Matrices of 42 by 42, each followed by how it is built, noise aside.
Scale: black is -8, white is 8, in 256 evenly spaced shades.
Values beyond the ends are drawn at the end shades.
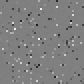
sparse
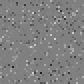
sparse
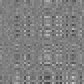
low rank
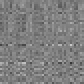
low rank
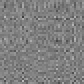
low rank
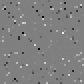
sparse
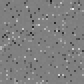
sparse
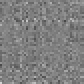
low rank
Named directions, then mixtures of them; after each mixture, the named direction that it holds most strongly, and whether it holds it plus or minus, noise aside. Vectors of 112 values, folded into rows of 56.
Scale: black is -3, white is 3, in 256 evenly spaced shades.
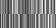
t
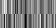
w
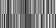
t, plus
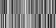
t, minus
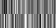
w, minus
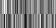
w, plus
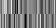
w, plus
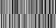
t, minus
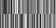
w, minus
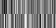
w, minus
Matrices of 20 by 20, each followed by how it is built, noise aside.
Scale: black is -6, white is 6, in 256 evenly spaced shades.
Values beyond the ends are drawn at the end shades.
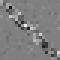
banded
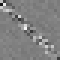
banded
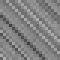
Toeplitz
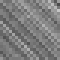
Toeplitz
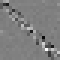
banded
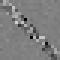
banded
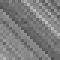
Toeplitz
